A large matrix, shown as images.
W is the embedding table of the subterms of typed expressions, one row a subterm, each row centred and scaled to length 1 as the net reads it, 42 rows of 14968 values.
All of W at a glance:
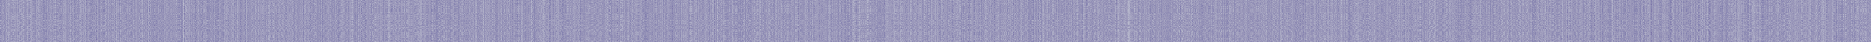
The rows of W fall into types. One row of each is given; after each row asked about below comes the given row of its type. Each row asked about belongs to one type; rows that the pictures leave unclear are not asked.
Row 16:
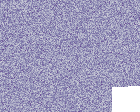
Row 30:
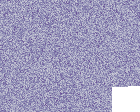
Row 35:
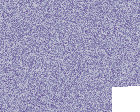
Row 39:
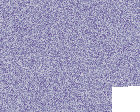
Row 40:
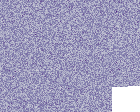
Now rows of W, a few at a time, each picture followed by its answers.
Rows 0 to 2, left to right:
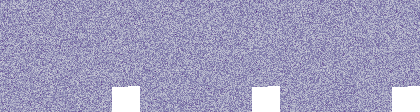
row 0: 16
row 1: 40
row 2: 30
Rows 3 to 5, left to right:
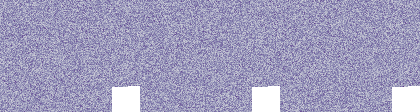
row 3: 35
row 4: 40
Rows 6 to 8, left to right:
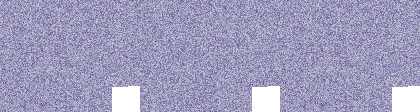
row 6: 40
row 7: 30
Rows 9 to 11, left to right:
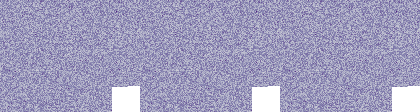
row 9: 40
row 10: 40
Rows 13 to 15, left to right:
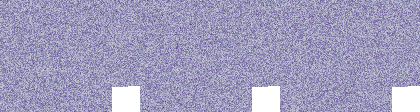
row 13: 39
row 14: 16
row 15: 30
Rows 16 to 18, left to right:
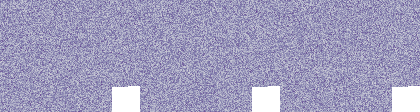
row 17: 30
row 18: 39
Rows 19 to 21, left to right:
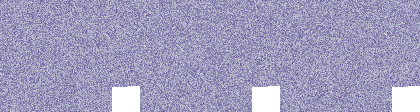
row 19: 30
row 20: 35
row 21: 35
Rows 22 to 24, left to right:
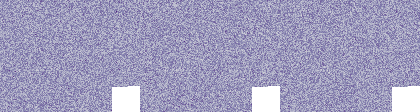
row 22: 40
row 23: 35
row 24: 30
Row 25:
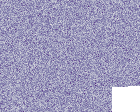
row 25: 30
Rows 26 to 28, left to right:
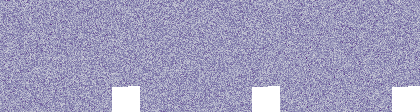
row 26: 16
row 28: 16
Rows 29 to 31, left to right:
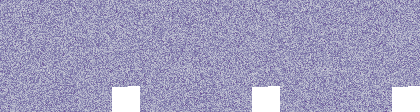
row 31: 39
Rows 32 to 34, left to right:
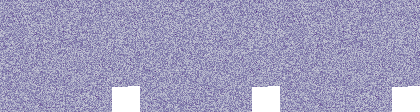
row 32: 40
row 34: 40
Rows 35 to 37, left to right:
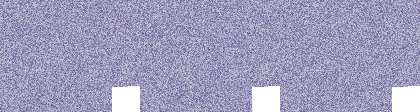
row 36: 35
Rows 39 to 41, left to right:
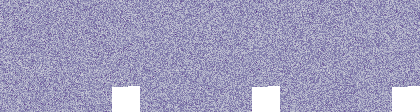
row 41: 30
